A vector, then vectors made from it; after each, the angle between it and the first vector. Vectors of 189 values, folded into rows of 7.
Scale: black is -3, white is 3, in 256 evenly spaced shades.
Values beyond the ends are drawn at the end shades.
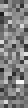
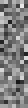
nearly opposite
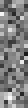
partly opposed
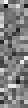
partly opposed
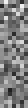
orthogonal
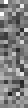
partly opposed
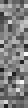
nearly parallel
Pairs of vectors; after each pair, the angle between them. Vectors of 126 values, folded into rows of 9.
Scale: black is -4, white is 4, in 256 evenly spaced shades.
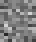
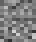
orthogonal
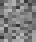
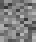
orthogonal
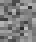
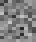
partly aligned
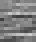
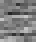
nearly opposite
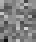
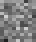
nearly parallel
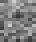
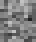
partly aligned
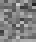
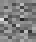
partly aligned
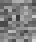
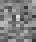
nearly opposite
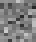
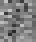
orthogonal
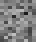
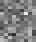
nearly opposite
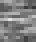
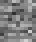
partly opposed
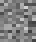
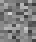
nearly parallel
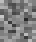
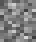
nearly opposite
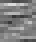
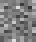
orthogonal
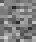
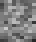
partly opposed
